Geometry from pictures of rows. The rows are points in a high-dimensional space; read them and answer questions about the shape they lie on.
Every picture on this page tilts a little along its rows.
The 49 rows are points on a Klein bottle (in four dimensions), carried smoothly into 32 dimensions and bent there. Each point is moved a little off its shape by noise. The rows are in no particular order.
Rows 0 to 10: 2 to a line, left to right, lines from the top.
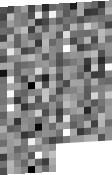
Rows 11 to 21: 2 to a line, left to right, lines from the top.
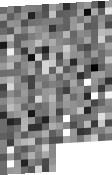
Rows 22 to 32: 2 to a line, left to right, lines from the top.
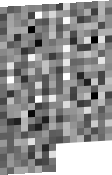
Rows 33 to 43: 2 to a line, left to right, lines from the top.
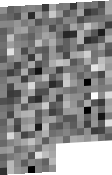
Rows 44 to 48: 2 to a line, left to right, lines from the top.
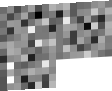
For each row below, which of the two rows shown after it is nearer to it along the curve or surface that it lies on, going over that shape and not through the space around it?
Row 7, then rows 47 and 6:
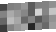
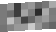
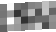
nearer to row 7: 6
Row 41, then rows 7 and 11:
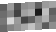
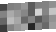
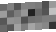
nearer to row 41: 11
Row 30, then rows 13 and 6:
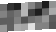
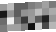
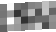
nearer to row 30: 6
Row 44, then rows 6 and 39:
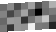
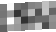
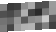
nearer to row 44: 39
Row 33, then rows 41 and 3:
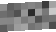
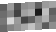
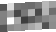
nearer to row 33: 41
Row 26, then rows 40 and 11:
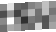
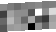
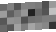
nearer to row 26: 40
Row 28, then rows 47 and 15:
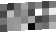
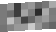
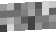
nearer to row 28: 15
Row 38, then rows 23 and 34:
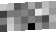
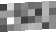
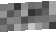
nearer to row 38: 23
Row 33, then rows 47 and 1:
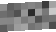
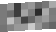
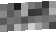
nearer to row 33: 1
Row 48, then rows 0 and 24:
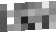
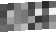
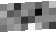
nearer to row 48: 0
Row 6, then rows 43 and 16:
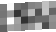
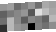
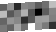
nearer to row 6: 43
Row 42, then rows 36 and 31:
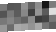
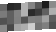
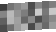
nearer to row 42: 31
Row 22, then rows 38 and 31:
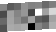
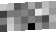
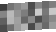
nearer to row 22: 38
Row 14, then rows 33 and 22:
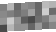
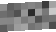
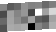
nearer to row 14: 22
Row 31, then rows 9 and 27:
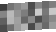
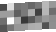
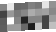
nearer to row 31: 27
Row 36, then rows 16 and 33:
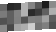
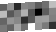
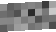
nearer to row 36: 16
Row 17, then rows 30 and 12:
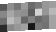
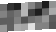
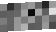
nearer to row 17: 12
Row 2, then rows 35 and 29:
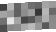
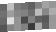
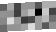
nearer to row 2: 29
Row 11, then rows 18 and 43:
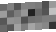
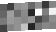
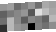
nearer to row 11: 18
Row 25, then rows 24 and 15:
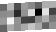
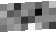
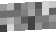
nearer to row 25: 24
